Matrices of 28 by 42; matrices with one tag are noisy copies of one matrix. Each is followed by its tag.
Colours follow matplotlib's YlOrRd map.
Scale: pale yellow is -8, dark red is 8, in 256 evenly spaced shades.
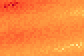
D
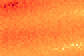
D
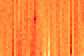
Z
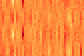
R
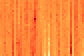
Z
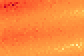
D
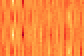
R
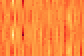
R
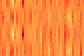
R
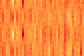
R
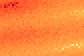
D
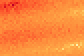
D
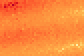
D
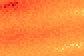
D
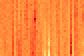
Z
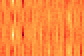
R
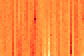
Z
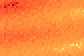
D
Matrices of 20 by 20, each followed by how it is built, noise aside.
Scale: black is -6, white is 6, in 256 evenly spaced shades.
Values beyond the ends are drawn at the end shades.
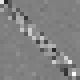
banded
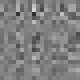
low rank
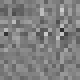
low rank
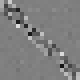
banded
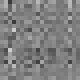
low rank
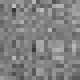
low rank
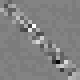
banded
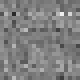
low rank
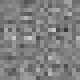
low rank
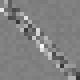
banded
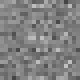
low rank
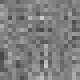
low rank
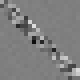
banded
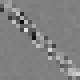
banded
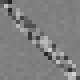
banded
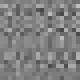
low rank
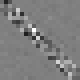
banded
